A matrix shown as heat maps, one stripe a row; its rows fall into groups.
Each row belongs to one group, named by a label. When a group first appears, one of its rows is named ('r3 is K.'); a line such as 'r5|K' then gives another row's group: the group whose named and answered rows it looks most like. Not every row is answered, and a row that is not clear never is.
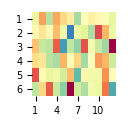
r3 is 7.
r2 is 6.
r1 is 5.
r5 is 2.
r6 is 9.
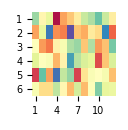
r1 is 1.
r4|6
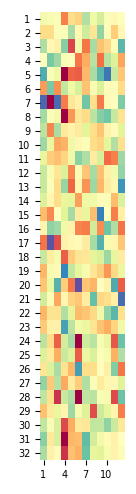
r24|9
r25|9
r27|5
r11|6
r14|9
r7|5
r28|9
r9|5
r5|1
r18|1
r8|1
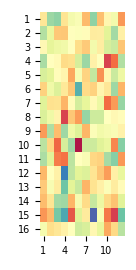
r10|9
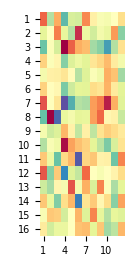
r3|1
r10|1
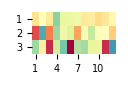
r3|9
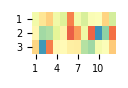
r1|9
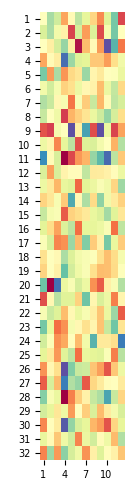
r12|5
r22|7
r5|5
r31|9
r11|1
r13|9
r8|1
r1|7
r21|2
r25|9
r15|1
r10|9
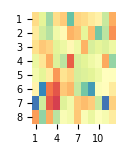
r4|9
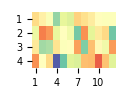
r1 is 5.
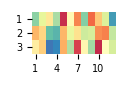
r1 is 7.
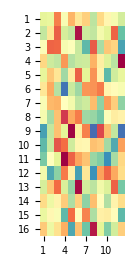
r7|6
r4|7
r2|9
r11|1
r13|9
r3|6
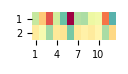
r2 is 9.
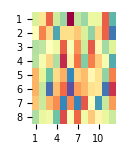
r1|9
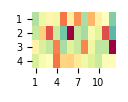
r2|9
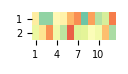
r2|9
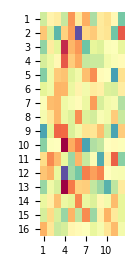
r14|9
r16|2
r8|9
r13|1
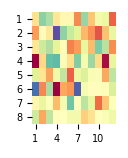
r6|5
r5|9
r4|2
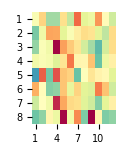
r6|2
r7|1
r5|5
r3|1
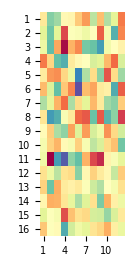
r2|7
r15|1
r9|2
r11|5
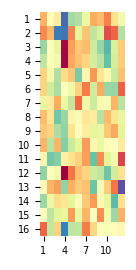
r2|2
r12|1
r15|7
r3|1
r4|1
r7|9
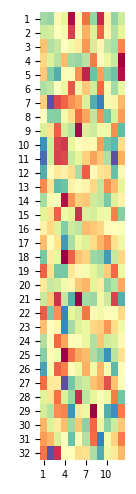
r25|1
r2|7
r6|7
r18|1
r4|7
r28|9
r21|9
